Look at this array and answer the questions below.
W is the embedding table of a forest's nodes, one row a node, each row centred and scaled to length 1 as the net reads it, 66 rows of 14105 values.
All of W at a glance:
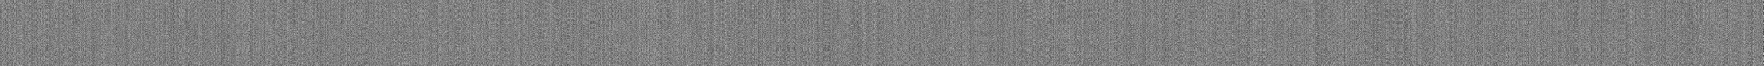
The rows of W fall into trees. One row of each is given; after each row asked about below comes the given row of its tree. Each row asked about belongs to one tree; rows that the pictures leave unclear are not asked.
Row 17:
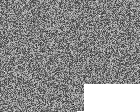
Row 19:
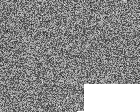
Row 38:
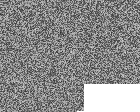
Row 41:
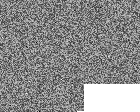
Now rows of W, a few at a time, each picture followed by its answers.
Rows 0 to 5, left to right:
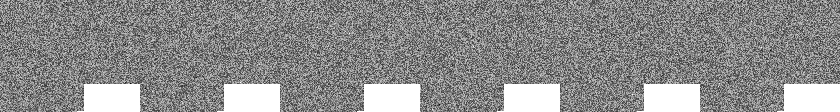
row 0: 19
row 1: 19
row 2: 19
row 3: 38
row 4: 17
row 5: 19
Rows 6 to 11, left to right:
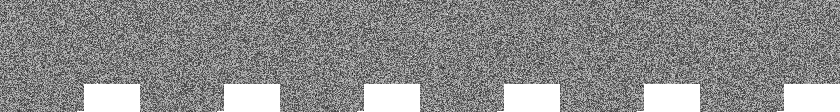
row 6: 41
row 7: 19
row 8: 19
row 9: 17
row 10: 17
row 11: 17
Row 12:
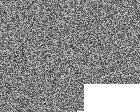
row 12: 41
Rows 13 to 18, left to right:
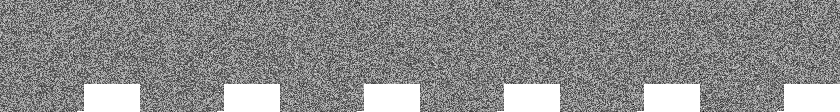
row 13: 19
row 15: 17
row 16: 17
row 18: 41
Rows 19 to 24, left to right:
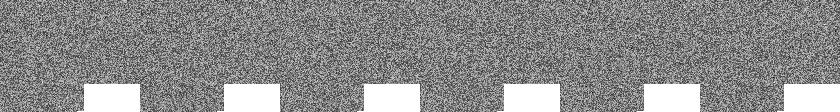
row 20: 19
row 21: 17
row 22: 17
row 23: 17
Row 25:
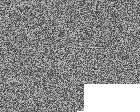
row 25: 38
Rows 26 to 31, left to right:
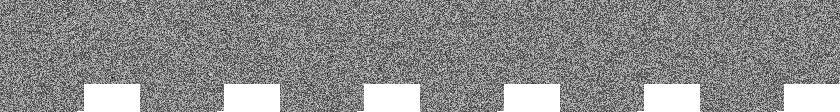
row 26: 19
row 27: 38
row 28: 17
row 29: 38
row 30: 19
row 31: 41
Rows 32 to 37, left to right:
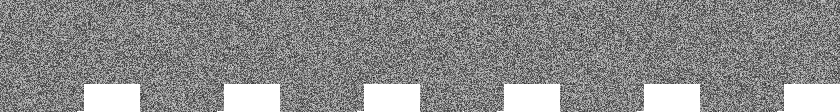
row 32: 19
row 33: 38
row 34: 41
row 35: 38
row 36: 38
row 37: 19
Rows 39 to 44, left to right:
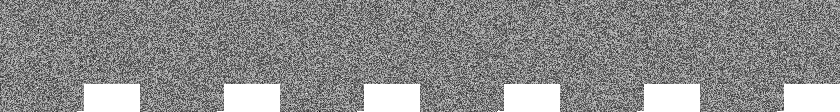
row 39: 17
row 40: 17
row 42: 19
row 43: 38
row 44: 17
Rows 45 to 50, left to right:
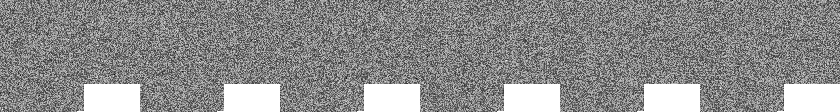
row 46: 38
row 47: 19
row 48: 19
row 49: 19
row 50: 19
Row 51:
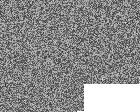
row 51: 41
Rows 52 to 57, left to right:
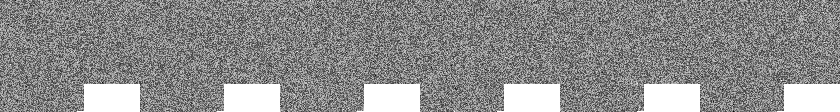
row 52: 17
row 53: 17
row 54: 38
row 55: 41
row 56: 19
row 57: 19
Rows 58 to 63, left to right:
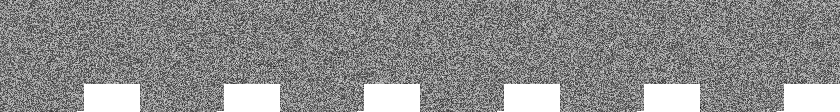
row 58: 17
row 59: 17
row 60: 19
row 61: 41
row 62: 17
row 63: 17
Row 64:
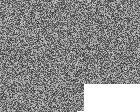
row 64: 38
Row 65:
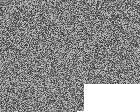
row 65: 38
